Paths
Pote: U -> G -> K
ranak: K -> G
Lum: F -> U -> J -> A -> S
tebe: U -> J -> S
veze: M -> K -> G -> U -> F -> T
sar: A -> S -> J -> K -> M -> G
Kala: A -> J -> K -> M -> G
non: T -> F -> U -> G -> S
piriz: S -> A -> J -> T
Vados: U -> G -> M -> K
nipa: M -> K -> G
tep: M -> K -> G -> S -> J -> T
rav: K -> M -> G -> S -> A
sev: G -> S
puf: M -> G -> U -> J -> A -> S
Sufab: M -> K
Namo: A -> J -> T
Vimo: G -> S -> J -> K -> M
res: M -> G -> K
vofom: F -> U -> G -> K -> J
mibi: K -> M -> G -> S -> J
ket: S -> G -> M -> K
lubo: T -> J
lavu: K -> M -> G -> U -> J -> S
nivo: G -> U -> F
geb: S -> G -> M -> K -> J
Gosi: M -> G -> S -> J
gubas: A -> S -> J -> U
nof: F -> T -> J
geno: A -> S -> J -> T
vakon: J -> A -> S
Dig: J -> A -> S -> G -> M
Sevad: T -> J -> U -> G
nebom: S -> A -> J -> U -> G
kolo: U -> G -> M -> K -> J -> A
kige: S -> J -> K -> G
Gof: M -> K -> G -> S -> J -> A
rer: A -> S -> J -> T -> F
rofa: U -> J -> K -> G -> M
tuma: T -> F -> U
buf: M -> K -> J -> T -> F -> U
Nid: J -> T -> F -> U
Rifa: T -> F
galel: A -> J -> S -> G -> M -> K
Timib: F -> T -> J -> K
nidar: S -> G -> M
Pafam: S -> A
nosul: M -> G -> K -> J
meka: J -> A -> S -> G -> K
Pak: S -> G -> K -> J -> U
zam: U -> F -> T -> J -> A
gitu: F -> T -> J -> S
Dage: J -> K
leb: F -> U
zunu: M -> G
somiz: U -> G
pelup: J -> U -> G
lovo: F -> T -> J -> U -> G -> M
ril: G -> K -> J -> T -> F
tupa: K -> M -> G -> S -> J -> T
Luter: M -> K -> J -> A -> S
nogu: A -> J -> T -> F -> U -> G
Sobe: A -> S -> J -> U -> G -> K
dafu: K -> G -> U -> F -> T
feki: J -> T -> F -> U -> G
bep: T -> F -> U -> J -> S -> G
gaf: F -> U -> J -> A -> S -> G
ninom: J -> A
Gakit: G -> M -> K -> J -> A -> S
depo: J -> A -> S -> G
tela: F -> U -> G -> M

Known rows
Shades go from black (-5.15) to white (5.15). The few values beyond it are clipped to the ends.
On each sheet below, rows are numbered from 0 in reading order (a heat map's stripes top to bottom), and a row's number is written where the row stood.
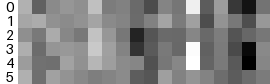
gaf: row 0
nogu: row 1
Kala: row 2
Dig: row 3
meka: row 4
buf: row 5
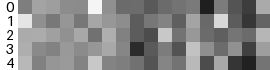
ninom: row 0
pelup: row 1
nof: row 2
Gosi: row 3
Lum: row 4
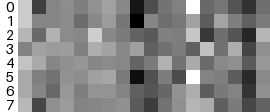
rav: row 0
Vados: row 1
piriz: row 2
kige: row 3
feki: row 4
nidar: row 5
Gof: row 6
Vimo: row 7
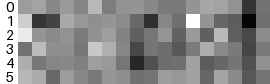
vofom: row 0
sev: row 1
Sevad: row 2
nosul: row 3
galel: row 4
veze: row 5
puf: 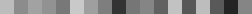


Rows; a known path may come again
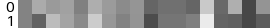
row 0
kige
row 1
Dage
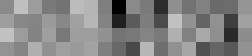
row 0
zunu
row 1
Gosi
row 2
Sobe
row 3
Timib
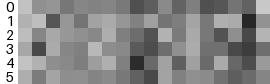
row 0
lubo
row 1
Pote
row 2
rer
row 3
Luter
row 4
lovo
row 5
buf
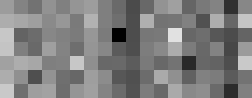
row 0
Gof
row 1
gitu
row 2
ket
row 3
tep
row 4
Namo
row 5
nipa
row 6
gubas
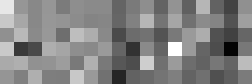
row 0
Sevad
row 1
feki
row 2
rofa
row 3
sev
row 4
nof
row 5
Kala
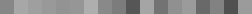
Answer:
ril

